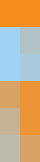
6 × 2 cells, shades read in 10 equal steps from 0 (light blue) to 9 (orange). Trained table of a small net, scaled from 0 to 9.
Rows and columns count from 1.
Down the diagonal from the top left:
9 2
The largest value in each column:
9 9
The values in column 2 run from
1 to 9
